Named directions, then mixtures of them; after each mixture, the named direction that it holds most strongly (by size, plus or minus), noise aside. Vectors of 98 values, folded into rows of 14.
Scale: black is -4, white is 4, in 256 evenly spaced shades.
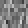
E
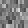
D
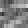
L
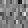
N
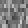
E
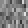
N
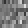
N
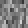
E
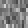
D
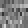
L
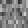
N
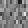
N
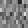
N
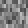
D
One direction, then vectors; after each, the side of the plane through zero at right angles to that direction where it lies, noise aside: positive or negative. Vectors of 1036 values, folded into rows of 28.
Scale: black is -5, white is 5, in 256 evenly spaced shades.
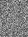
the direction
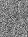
negative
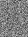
negative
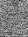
negative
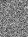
positive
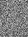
positive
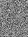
negative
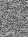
negative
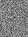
negative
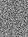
negative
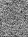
negative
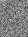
negative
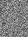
positive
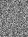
positive
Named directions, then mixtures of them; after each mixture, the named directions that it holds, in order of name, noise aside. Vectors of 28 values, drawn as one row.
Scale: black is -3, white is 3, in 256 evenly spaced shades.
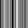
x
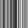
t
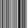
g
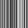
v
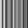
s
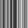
t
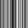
t, x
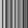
s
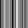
x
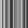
s, v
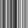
t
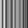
s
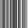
g, t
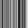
g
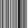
g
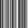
g, x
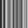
s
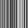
v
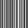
t, v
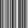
g, x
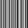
g, v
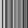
s
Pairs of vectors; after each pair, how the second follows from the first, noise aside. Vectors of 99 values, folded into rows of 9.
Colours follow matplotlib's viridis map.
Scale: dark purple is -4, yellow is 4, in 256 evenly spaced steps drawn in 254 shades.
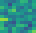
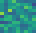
shuffled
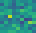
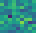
negated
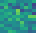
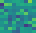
shuffled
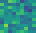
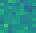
shrunk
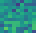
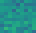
shrunk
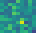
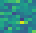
sign-scrambled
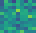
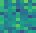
negated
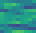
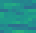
shrunk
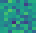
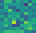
sign-scrambled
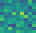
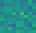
shrunk
